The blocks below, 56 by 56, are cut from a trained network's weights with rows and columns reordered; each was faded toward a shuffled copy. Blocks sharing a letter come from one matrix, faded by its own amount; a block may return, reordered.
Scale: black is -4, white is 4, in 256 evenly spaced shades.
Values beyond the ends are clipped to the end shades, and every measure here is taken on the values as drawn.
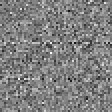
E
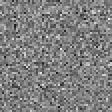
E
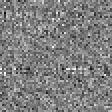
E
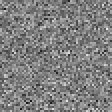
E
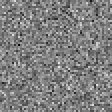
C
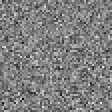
E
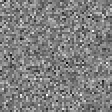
C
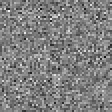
E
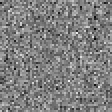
C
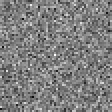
C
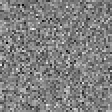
C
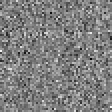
C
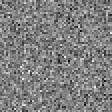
C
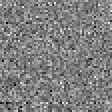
E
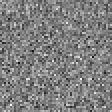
E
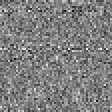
E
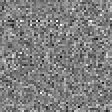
E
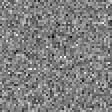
C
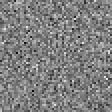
C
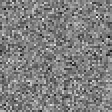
E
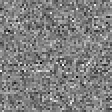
E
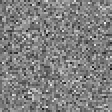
C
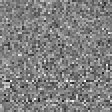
E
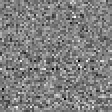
E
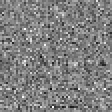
E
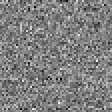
E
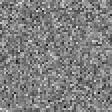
C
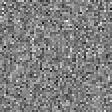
C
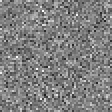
C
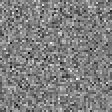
C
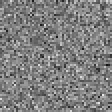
E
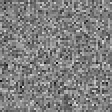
E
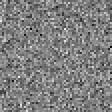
C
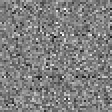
E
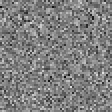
C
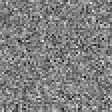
C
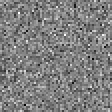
C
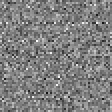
E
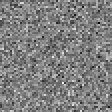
C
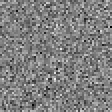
C
